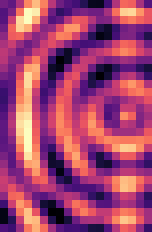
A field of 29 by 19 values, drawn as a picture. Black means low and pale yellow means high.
Stripes: upright, repeating 3 times. Odd rows or columns: none. Average level on the scale: 50%. Rings: centred on the middle right.
